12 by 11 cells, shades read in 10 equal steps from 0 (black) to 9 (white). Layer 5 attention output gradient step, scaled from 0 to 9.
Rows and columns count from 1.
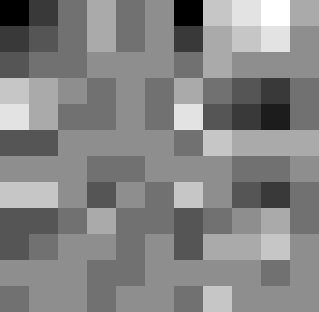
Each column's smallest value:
0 2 4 3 4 4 0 3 2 1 4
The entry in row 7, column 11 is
5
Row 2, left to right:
2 3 4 6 4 5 2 6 7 8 5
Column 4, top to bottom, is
6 6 5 4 4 5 4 3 6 5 4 4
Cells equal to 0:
2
